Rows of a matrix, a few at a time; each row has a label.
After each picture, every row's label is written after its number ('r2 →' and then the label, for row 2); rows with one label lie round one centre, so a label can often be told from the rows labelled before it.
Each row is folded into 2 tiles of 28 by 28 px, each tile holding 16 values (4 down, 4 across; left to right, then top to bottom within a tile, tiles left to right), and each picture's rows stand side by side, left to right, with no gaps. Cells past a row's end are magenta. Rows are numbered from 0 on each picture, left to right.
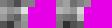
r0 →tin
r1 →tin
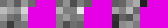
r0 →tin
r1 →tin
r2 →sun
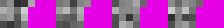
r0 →tin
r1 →tin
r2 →sun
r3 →sun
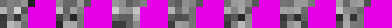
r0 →sun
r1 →sun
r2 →tin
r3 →sun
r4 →sun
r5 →sun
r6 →sun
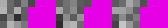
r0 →sun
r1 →sun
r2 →sun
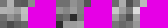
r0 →tin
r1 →sun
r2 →tin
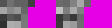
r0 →sun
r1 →sun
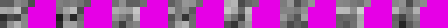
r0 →sun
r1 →sun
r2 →tin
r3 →sun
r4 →tin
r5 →tin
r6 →tin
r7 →tin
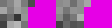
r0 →sun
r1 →tin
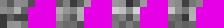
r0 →sun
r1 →tin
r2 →tin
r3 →tin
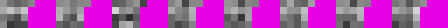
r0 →tin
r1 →tin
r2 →sun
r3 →tin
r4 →tin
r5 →tin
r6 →tin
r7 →tin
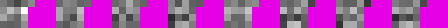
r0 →tin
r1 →tin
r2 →sun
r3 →sun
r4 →tin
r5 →sun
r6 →sun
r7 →sun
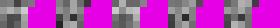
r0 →tin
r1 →sun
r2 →tin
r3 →sun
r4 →sun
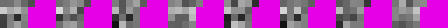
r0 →sun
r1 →sun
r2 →sun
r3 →tin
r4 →sun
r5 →sun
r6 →sun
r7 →tin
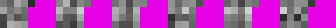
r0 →sun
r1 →tin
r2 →tin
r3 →sun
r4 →tin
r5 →sun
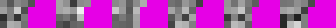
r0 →sun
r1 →tin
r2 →tin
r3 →sun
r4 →sun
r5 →sun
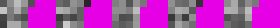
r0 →sun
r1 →sun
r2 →tin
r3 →sun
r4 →tin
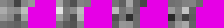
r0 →tin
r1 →tin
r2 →sun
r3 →sun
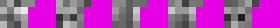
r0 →tin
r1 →sun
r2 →tin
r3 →tin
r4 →sun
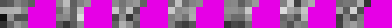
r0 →sun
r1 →tin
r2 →sun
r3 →tin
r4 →tin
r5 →tin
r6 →sun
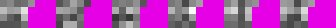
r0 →tin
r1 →sun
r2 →sun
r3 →tin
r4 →tin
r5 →tin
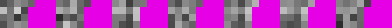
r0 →sun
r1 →sun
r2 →tin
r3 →sun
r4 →tin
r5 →tin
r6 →sun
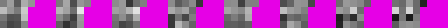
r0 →tin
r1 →tin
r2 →tin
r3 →sun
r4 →tin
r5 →sun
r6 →sun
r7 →sun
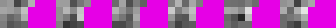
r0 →tin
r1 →tin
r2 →tin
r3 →tin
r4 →tin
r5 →tin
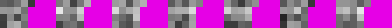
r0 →sun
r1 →tin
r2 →tin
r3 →tin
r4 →tin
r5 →sun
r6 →tin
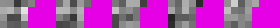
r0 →tin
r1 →tin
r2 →sun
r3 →sun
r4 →tin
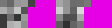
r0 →sun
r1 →tin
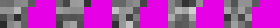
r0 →sun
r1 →sun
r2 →sun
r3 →tin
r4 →sun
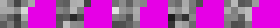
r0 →tin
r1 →sun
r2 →tin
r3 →sun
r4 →tin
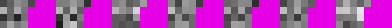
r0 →sun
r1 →sun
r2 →tin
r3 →sun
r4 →sun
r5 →sun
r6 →tin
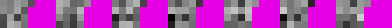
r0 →sun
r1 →tin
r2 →sun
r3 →sun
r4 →tin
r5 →sun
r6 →tin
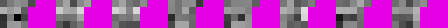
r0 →sun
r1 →tin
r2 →tin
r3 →sun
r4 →sun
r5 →tin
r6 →sun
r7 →tin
